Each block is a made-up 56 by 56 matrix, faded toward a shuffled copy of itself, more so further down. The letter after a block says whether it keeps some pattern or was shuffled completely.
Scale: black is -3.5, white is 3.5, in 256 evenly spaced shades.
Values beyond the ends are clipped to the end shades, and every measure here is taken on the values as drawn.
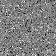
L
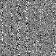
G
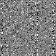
G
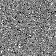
L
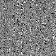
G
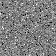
L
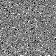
L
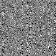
G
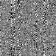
G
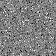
L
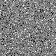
L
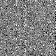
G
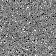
L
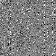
G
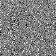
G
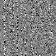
G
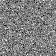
L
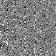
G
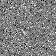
L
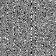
G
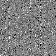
G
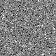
L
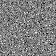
L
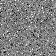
L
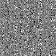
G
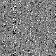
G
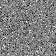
L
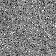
L
